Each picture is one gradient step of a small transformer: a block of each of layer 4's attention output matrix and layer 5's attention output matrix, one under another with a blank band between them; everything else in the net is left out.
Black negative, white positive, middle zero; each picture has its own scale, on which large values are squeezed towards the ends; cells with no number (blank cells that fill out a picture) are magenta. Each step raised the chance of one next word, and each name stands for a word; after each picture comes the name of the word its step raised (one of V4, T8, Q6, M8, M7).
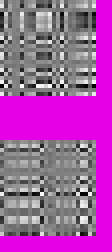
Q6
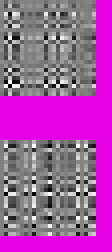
Q6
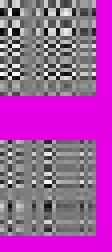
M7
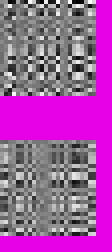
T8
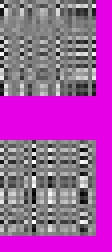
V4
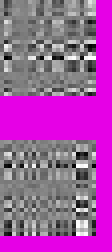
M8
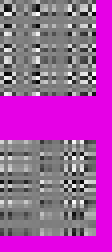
M7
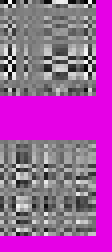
T8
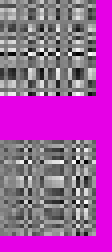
V4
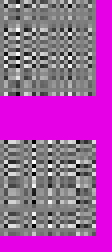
V4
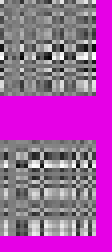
M8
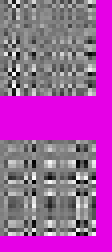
T8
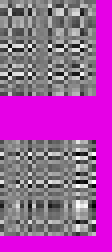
M7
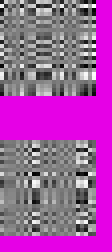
V4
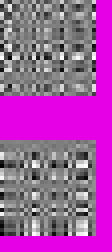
M8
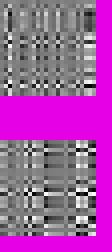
Q6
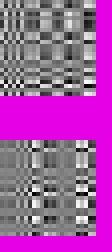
Q6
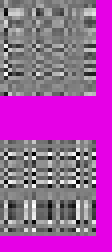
M7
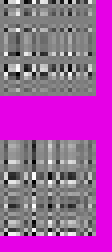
T8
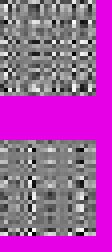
T8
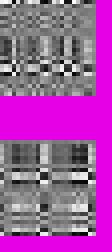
T8
